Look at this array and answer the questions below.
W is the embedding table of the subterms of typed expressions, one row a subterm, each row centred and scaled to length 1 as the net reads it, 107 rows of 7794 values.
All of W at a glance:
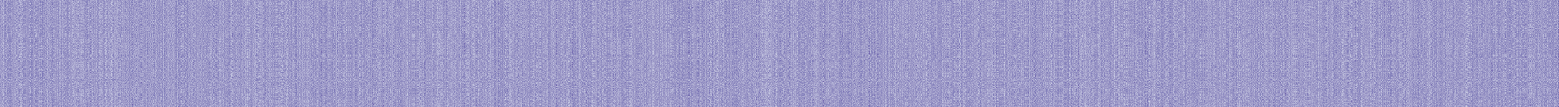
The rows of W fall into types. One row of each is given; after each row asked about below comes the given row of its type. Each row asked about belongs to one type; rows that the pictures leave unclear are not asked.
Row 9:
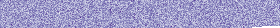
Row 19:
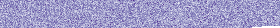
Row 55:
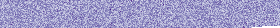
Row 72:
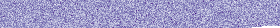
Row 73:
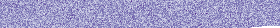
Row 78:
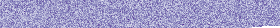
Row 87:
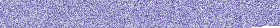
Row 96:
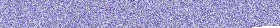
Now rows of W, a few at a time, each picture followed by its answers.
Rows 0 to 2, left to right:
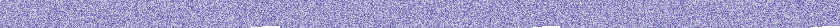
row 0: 87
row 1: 9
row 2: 73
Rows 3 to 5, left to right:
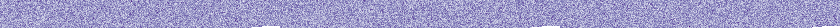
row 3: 55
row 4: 73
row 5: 9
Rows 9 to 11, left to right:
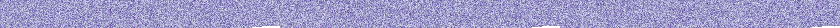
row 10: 78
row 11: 19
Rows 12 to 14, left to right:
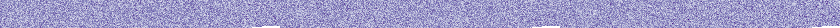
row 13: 19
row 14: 72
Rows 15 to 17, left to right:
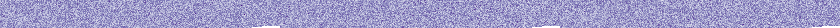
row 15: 78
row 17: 78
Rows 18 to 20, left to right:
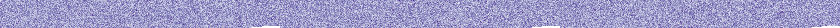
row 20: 72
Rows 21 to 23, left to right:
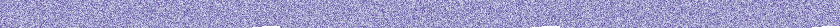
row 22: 73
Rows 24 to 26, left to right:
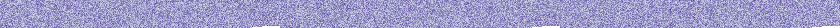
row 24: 87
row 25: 19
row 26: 9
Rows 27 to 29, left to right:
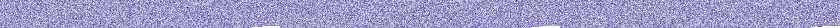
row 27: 55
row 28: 73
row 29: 55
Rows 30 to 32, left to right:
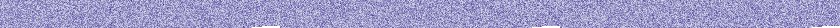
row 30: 55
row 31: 72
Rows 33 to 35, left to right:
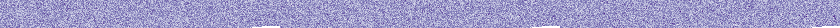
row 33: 19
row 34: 73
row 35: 9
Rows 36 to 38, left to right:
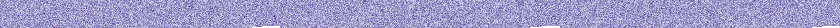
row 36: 9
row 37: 73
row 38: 9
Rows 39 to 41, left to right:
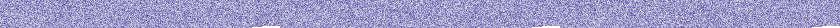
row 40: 78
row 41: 96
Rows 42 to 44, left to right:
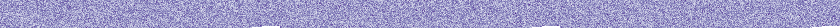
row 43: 87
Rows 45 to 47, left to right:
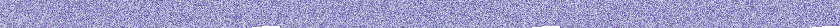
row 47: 87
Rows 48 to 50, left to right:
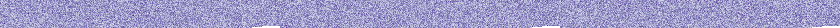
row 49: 87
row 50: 78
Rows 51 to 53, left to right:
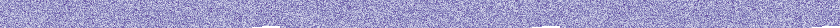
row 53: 87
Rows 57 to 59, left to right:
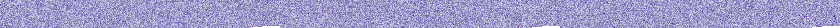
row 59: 9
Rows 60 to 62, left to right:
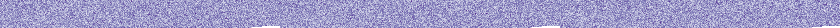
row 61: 73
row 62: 78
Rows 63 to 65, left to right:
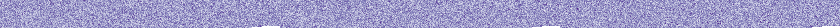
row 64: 78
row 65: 96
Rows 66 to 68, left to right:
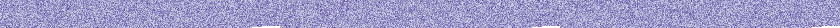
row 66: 19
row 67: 19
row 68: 78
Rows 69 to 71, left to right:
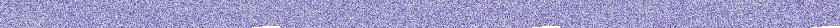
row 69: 96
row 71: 73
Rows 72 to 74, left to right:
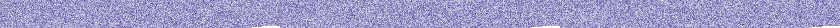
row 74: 78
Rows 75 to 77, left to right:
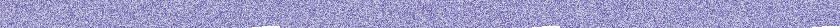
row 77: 19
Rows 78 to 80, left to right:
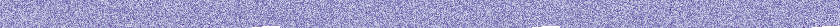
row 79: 72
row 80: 55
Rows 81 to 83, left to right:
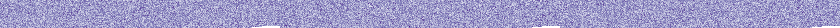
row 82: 72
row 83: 19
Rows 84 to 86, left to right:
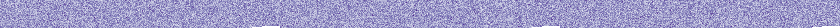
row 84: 87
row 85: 87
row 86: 9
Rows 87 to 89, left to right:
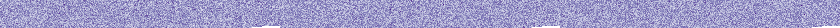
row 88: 55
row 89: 78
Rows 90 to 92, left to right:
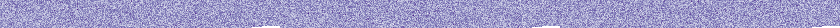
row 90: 78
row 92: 9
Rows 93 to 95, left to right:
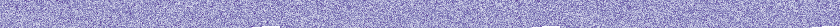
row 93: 78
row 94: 87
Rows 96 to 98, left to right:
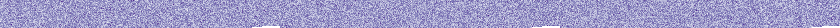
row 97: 87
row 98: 87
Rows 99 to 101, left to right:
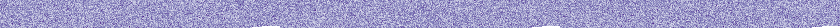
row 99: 73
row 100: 96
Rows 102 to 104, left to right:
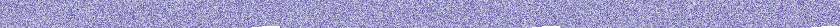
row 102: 73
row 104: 73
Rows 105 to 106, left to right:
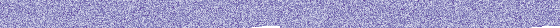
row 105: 73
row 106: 87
